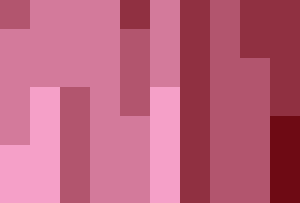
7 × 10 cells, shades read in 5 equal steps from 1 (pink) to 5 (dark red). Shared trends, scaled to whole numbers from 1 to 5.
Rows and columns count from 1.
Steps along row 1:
down same same up down up down up same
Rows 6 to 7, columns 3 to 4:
3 2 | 3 2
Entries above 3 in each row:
4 3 2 2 2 2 2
